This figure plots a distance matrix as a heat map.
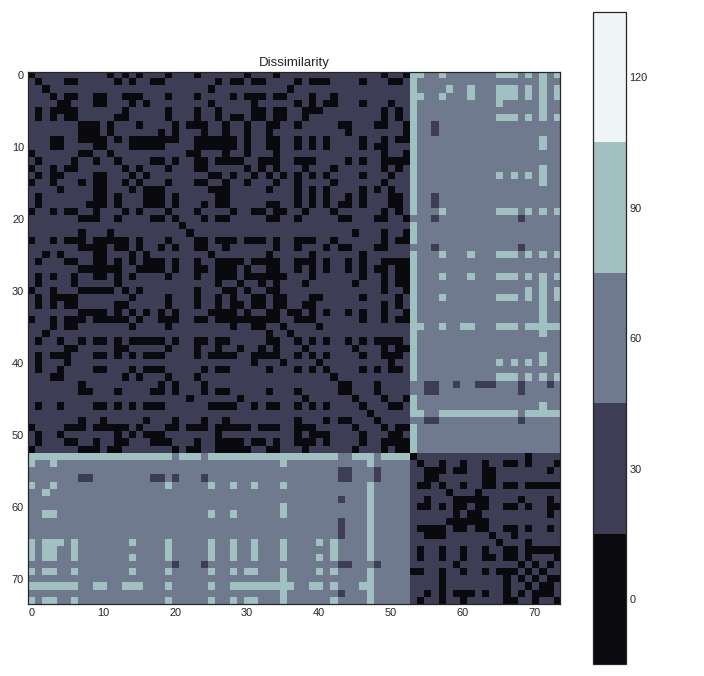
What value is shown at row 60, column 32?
60
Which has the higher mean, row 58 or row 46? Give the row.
58
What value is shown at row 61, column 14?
60
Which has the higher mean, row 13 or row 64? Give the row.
64
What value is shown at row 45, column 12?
30
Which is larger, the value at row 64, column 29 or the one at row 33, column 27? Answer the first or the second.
the first
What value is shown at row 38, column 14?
30
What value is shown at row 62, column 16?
60
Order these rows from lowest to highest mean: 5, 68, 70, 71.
5, 68, 70, 71
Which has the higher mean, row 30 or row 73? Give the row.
73
